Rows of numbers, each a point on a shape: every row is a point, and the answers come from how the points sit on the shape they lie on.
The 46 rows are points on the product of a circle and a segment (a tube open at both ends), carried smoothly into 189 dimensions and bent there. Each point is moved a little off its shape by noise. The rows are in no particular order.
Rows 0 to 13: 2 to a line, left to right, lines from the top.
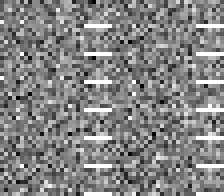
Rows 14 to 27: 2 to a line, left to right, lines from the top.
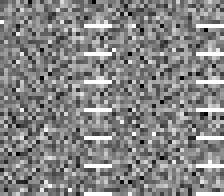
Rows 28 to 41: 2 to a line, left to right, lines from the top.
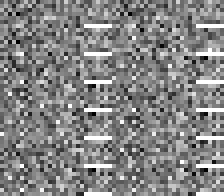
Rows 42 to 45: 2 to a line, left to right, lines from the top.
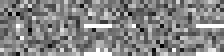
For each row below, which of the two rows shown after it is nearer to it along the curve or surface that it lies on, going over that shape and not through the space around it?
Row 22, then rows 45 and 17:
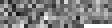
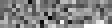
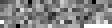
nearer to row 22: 45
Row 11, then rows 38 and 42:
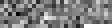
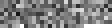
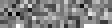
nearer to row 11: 42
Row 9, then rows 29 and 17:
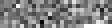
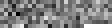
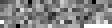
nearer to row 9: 29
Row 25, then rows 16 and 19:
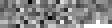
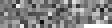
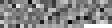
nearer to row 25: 19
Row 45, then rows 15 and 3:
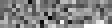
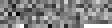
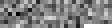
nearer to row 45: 15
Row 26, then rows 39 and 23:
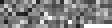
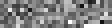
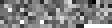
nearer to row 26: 39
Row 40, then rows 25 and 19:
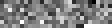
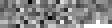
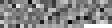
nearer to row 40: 25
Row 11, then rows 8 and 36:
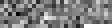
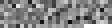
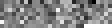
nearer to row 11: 8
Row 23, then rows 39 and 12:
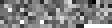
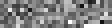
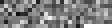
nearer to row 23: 39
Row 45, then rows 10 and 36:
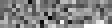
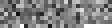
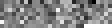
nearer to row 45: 10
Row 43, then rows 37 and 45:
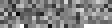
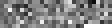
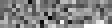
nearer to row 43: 45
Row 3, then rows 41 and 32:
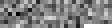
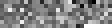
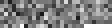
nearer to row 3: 32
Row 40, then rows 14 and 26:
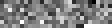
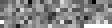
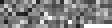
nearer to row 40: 14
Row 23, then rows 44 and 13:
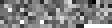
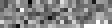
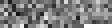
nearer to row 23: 44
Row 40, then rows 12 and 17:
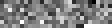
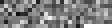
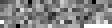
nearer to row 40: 17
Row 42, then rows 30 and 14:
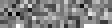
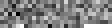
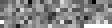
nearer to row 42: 30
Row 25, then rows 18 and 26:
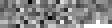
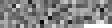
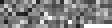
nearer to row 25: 18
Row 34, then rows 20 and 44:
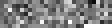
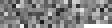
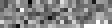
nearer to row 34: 44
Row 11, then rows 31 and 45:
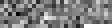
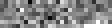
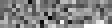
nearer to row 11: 45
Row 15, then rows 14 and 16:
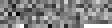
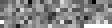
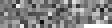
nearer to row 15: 16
